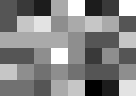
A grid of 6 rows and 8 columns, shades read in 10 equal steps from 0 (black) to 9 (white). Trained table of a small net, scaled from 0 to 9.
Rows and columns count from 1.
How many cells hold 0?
1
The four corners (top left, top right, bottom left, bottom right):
3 9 4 8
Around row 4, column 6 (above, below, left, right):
3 3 5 5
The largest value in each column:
7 7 8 9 9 7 6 9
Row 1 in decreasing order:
9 9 6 3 2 2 1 1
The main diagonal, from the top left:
3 7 6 9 4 0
